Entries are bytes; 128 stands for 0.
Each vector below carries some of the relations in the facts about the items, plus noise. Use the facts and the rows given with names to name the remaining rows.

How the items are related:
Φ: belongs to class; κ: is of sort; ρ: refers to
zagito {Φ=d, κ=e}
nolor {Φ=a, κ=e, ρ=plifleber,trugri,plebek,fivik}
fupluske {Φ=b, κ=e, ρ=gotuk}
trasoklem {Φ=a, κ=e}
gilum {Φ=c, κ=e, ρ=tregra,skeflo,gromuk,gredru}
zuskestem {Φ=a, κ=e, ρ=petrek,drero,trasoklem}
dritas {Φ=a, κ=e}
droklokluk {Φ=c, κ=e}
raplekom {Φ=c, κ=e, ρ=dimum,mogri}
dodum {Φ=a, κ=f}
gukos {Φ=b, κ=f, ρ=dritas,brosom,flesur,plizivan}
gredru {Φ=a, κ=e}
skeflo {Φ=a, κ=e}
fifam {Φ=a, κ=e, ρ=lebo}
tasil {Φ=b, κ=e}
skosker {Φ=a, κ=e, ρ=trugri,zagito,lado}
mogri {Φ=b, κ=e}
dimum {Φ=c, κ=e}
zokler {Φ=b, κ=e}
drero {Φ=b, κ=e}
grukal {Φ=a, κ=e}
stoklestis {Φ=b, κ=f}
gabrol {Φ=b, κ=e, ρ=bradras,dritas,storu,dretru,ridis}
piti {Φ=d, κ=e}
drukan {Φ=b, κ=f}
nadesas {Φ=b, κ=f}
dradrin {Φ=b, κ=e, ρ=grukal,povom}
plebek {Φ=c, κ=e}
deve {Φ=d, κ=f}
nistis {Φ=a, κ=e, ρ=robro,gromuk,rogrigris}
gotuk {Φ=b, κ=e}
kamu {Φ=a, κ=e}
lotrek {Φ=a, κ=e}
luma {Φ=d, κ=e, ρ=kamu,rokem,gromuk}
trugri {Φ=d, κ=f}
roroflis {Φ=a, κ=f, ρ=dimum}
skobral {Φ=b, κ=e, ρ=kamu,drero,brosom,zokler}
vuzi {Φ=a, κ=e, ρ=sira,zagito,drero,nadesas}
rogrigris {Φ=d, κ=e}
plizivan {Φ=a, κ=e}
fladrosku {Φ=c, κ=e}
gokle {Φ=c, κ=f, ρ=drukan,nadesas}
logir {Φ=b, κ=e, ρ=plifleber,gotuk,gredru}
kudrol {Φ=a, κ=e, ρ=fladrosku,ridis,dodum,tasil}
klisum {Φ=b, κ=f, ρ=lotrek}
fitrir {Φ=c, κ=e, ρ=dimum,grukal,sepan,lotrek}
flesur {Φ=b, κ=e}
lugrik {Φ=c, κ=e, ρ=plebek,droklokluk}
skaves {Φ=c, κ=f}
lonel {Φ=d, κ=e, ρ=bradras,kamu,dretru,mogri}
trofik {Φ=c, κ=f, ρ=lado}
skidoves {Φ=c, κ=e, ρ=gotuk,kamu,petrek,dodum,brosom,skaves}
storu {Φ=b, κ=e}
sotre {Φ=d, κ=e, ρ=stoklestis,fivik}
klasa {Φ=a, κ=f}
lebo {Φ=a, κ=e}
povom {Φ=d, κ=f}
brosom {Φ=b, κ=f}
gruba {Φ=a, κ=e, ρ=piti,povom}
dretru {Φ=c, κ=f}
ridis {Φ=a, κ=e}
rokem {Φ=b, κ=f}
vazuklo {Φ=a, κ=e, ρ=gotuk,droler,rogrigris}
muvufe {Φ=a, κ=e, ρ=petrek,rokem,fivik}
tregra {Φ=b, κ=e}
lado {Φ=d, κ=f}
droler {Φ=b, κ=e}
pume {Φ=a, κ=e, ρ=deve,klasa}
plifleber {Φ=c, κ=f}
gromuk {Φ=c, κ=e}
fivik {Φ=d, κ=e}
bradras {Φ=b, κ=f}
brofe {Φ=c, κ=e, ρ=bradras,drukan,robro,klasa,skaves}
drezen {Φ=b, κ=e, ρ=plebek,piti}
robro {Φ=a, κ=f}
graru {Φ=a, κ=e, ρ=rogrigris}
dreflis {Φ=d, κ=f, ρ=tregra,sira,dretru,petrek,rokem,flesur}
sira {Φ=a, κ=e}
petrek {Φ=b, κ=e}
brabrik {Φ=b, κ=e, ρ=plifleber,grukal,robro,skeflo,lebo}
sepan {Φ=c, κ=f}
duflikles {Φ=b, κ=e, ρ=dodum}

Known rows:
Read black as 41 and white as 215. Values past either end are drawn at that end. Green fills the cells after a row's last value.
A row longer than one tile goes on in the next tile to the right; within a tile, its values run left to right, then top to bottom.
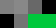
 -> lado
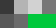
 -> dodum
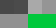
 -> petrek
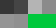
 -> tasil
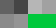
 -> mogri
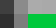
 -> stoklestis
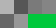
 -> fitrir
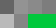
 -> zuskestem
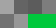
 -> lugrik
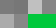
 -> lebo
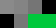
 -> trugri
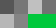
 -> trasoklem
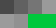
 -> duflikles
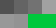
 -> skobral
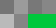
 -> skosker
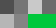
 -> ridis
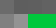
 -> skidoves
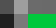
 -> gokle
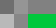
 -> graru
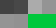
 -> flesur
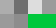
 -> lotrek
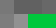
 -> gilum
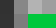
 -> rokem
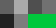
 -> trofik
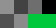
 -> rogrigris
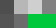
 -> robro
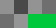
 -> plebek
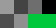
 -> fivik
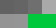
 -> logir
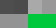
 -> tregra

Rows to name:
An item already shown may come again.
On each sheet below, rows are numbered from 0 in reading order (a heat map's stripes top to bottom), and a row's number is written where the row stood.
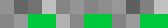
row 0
drezen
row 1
nolor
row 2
dradrin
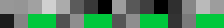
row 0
klisum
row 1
sotre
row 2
luma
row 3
bradras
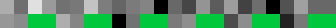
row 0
lotrek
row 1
skeflo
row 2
deve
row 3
gromuk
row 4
fivik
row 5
gokle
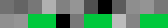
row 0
brabrik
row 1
dreflis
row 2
kudrol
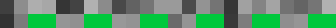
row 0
stoklestis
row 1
tasil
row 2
duflikles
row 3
droklokluk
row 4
gukos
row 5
brabrik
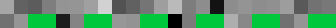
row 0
lugrik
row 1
klisum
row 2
skobral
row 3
povom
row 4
fifam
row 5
raplekom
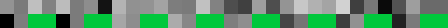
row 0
sepan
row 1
povom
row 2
gruba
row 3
lebo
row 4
fladrosku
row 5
roroflis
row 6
piti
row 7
gokle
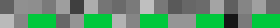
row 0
pume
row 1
dimum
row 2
gredru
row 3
fupluske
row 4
plifleber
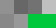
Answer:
drezen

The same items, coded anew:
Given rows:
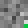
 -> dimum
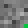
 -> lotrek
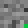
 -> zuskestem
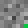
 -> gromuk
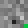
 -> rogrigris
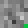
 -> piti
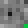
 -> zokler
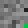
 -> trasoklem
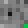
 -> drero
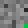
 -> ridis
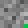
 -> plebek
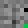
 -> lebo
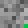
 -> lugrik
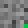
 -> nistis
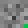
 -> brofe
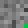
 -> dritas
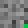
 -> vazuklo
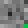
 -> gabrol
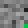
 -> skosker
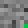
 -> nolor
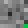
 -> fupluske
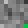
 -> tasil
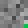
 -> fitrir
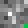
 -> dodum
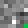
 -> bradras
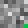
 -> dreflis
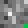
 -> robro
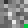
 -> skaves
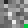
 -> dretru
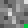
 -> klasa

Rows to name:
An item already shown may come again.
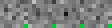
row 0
fladrosku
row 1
tasil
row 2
skobral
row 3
gromuk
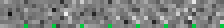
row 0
skobral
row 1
grukal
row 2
roroflis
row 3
mogri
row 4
sotre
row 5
sotre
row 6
deve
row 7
dimum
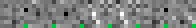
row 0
lebo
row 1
duflikles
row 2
dradrin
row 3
trofik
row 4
trofik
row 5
fifam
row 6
fivik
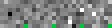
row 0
drezen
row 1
fladrosku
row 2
klisum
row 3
lado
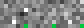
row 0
gukos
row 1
droklokluk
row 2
gokle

